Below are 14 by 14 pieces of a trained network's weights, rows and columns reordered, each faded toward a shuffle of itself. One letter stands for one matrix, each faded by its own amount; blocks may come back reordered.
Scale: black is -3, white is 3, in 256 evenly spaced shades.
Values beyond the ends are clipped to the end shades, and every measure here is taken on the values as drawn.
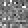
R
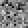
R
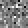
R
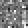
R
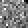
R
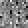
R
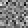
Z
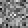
Z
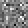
R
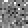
R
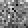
R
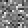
R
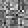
Z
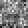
Z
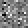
R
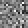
Z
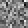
Z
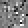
R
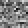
R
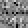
R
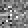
R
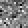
R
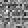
Z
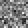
Z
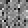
R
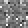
R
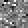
R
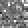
R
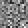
Z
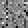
R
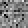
R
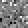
R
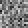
Z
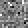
R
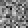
Z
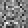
Z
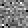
R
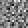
Z
